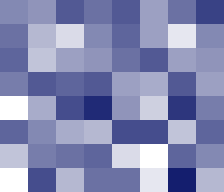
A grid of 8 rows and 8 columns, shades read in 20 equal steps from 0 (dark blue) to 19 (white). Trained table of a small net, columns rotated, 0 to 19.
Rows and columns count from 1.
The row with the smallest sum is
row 1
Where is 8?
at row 4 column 1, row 5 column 8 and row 7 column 2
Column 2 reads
10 13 14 5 12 9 8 4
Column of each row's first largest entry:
6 7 2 6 1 7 6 1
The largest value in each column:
19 14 16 13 16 19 17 13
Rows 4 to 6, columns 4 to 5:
5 11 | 1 10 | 13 4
